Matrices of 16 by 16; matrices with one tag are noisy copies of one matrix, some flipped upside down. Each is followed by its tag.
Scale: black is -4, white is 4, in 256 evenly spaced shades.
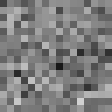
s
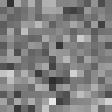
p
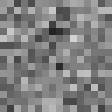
p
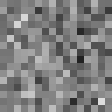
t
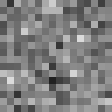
p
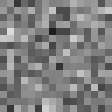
p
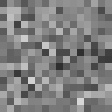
s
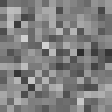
s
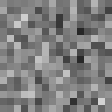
t
